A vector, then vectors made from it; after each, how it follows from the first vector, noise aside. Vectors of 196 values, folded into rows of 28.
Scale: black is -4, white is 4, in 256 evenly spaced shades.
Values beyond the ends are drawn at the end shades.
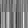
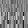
sign-scrambled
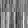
copied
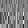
sign-scrambled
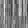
reversed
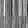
reversed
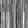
copied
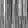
reversed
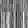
copied
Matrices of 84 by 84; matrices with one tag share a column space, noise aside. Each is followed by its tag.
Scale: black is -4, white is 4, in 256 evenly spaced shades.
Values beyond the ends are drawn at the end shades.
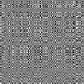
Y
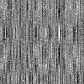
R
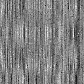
R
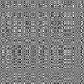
Y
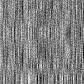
R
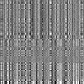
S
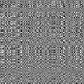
Y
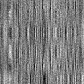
R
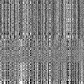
S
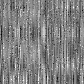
R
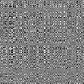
Y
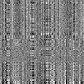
S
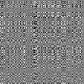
Y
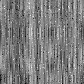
R
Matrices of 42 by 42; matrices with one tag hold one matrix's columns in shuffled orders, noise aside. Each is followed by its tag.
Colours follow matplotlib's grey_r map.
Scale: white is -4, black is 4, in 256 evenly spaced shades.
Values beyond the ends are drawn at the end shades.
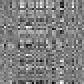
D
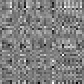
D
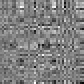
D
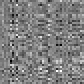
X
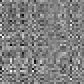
X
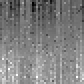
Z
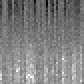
Z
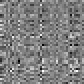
X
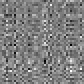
X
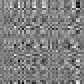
D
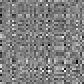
X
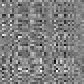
X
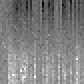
Z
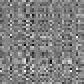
X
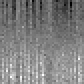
Z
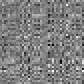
X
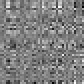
D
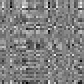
D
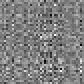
X
